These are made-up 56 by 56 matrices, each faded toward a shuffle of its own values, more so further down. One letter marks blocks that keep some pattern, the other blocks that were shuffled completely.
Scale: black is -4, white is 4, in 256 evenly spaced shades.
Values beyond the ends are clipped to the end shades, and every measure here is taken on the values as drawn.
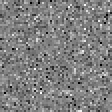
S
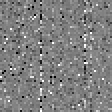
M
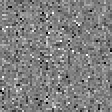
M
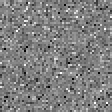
S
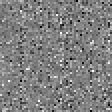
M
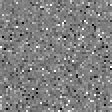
S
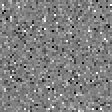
S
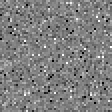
S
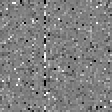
M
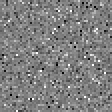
S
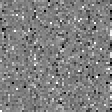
M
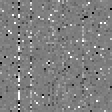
M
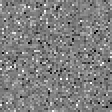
S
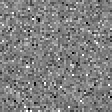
S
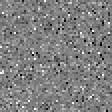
S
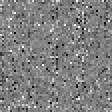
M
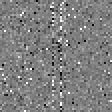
M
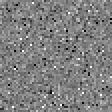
S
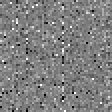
M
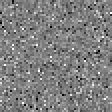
S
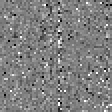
M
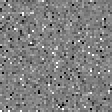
S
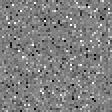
S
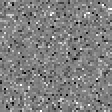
S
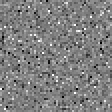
S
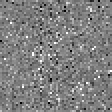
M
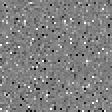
S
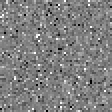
S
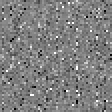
M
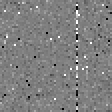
M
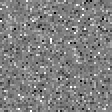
S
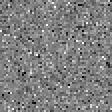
S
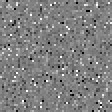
S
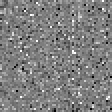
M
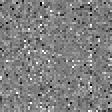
M
